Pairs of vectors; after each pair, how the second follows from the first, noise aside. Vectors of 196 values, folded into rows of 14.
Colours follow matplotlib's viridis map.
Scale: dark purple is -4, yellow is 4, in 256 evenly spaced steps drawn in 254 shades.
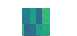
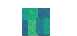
wrapped around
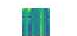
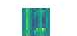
wrapped around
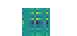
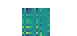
wrapped around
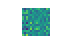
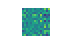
reversed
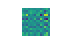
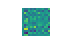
wrapped around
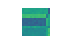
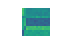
reversed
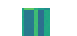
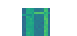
wrapped around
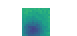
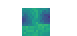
wrapped around
